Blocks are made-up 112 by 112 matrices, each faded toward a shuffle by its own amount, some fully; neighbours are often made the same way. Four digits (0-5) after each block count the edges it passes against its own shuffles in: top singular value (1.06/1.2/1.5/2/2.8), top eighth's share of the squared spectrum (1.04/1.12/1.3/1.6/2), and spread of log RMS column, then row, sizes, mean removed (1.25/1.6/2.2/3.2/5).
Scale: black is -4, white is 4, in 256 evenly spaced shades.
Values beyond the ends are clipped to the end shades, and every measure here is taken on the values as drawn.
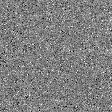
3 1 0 0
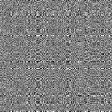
5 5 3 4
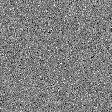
3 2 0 0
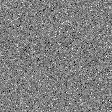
2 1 0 0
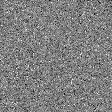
2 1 0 0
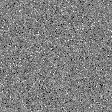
2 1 0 0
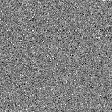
3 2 0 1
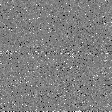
2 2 0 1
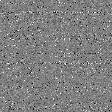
2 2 1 2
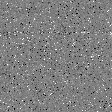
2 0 0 0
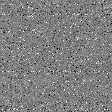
1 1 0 2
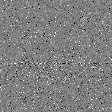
2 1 0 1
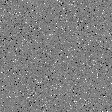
0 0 0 0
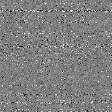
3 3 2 3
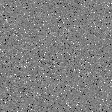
0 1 0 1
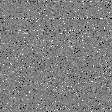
2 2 0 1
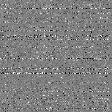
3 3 2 4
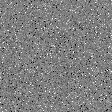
0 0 0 0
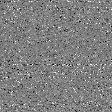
2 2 0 2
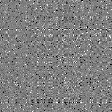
5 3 2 2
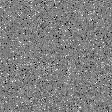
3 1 0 0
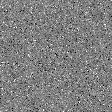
0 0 0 0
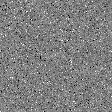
0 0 0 0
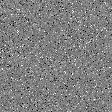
0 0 0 0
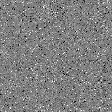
3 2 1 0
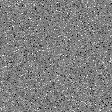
3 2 0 0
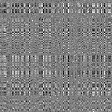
5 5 4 4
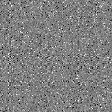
4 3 1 1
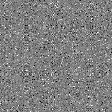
4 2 1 1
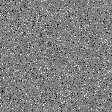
0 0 0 0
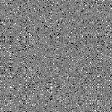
5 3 2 2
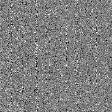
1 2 3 0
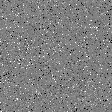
0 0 0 0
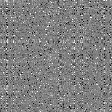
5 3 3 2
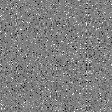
4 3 2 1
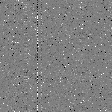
4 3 1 0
